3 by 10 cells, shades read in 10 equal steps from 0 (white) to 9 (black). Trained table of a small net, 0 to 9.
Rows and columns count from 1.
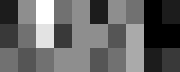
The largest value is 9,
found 3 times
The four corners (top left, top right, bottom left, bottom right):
8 8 5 7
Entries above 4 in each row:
6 6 7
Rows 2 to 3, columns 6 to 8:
4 6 3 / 6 5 3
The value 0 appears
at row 1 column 3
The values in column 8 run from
3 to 5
